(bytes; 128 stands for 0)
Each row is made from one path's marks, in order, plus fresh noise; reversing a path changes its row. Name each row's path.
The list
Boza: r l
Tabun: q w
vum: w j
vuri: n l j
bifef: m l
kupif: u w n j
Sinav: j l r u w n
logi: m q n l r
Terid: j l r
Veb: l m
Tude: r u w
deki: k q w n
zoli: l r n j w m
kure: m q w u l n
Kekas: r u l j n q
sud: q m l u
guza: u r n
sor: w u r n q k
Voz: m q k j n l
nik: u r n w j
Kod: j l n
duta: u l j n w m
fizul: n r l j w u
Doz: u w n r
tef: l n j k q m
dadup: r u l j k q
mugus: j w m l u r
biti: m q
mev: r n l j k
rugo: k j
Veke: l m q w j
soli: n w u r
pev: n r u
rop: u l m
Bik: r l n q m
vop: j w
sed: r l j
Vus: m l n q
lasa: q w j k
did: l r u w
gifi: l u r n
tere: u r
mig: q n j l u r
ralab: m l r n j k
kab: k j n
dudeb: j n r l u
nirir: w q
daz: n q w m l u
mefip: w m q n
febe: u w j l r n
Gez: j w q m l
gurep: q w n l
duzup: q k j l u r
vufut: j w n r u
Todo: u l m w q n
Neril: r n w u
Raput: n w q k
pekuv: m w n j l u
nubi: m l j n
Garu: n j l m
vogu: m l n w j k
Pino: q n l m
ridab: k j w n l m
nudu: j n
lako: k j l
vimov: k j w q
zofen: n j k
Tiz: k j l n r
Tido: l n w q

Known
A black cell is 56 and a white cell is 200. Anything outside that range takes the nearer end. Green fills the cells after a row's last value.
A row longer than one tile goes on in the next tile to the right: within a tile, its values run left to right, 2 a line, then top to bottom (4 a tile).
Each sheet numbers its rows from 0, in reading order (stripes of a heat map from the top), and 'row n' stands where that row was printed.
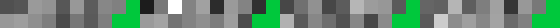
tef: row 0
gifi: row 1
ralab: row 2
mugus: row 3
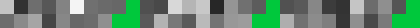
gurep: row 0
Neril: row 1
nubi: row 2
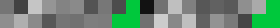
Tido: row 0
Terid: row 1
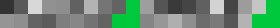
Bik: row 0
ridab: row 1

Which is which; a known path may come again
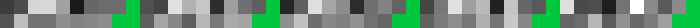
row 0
fizul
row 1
Neril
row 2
zoli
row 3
guza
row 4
Tabun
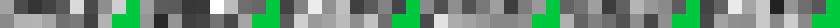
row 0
ridab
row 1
logi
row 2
febe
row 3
vum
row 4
ralab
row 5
nik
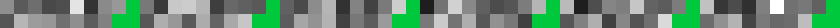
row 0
Gez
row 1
soli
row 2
nudu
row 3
Terid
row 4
Raput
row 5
mefip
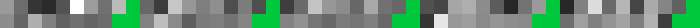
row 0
duzup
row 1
Tido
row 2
Bik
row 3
vufut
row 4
dadup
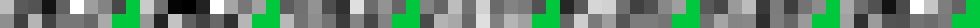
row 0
kure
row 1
Voz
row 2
nubi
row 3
sor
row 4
dudeb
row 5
Garu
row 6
sud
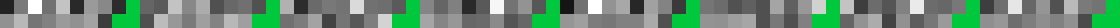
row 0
did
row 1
kupif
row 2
daz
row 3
Veke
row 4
gifi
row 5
Tiz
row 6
gurep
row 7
Boza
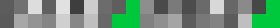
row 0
Tude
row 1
pekuv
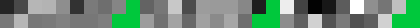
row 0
mev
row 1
Todo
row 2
deki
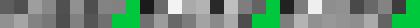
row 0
tef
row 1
Kekas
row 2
duta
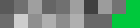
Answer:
mugus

